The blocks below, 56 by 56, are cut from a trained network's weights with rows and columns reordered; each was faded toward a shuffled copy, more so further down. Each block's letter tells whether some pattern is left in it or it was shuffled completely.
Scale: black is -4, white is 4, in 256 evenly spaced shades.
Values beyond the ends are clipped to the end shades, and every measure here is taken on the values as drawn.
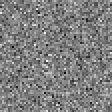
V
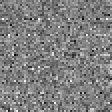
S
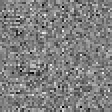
S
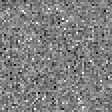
V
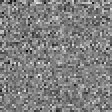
S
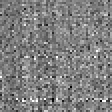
S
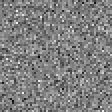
V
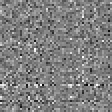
S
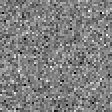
V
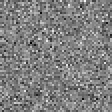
V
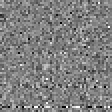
S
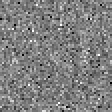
V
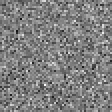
V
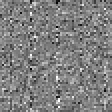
S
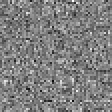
S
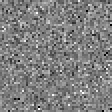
V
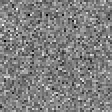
V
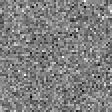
V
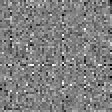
S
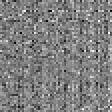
S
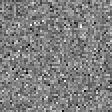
V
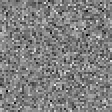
V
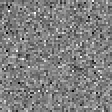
V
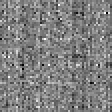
S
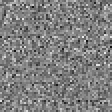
S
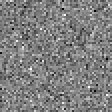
V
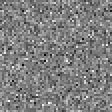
V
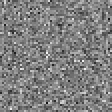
S
